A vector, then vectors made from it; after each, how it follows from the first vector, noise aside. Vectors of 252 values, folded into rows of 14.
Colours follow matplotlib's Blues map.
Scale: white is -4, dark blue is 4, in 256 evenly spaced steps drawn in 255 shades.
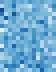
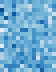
copied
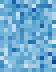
reversed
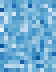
sign-scrambled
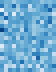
sign-scrambled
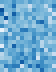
copied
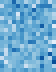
reversed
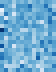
negated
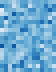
sign-scrambled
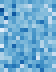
copied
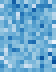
reversed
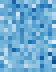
reversed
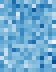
reversed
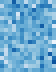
reversed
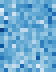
negated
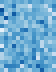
copied
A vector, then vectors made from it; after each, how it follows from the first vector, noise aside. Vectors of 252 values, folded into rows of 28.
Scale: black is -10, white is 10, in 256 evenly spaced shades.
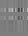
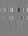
partly zeroed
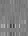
wrapped around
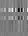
scaled up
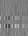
reversed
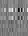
scaled up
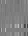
wrapped around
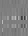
wrapped around
